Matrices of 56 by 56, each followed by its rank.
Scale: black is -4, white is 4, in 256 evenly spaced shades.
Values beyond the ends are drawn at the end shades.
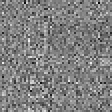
ten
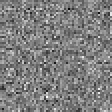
ten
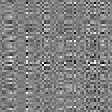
three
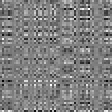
three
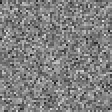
full rank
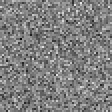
full rank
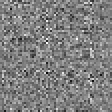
ten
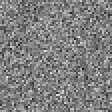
full rank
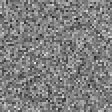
full rank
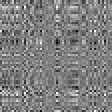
three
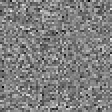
ten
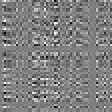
three
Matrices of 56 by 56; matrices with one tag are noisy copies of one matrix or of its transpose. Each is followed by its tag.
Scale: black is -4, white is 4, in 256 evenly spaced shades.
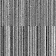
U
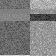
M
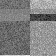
M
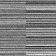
U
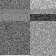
M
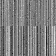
U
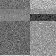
M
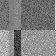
M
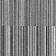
U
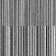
U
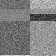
M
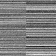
U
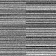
U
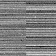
U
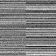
U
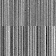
U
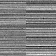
U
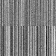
U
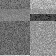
M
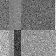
M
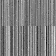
U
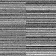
U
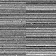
U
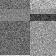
M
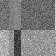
M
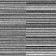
U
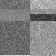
M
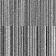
U
